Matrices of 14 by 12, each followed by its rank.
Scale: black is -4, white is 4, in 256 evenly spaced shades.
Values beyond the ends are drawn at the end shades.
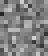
full rank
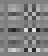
one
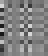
one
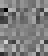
two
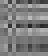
one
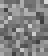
full rank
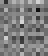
two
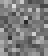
full rank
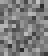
full rank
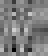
two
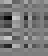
one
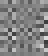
two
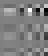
one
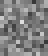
full rank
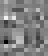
two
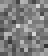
full rank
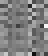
two
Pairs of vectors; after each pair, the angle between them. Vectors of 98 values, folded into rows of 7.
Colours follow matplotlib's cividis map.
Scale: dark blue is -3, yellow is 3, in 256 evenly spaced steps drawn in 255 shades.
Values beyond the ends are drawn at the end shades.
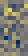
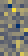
orthogonal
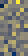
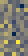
partly opposed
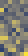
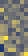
nearly parallel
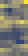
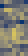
nearly opposite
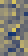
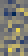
partly opposed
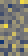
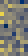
nearly opposite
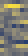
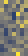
orthogonal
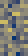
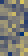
orthogonal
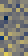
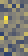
nearly opposite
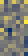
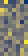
partly opposed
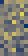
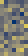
nearly opposite
